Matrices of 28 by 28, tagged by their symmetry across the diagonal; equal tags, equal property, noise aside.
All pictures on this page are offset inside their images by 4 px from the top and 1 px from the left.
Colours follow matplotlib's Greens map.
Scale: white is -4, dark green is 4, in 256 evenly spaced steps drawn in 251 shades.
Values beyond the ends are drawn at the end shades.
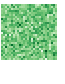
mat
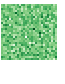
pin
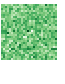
mat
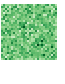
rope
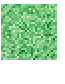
rope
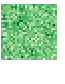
rope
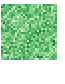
rope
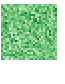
pin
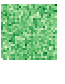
pin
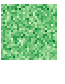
mat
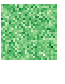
pin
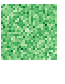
rope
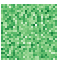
mat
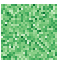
pin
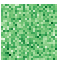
mat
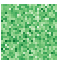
pin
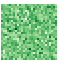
pin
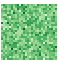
pin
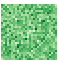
rope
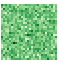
mat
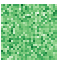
pin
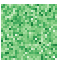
rope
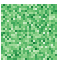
mat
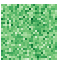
mat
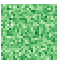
mat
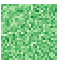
rope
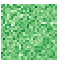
rope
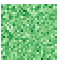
pin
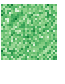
rope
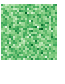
mat
